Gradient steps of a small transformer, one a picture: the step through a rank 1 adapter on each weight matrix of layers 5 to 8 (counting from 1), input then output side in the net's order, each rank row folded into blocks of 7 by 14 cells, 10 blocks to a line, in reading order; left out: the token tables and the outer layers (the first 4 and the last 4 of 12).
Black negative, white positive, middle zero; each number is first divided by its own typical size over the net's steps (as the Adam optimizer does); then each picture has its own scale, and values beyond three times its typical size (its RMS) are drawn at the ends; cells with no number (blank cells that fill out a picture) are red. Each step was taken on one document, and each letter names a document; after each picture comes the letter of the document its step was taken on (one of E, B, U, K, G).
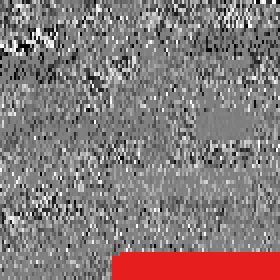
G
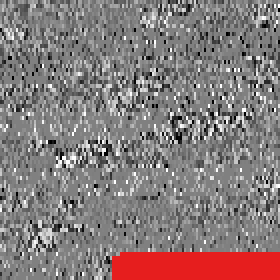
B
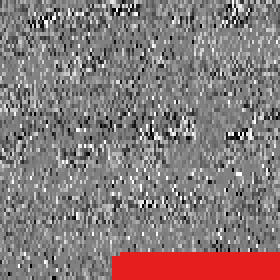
B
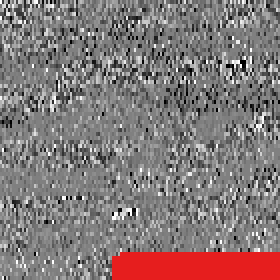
B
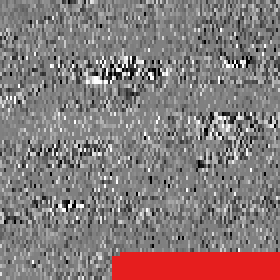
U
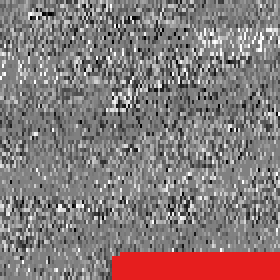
B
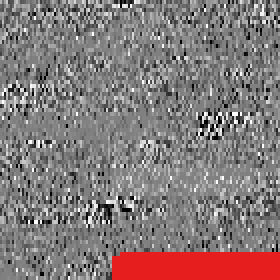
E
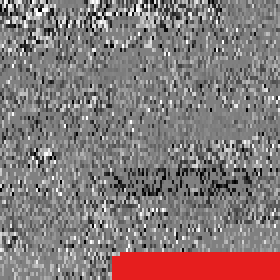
G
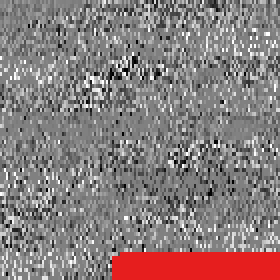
G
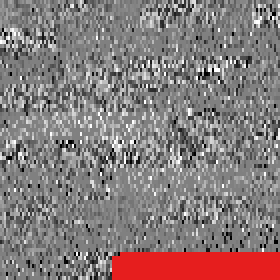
E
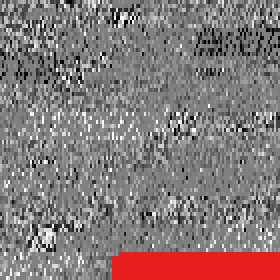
E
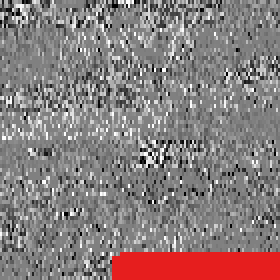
G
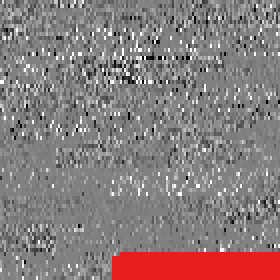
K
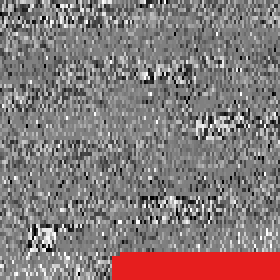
E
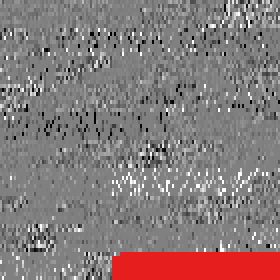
K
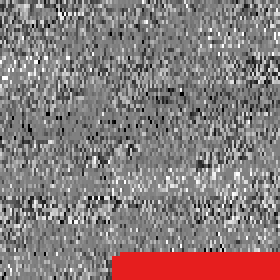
B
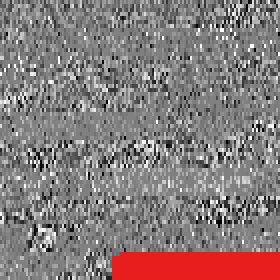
E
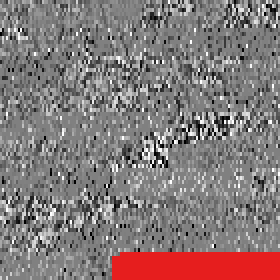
B
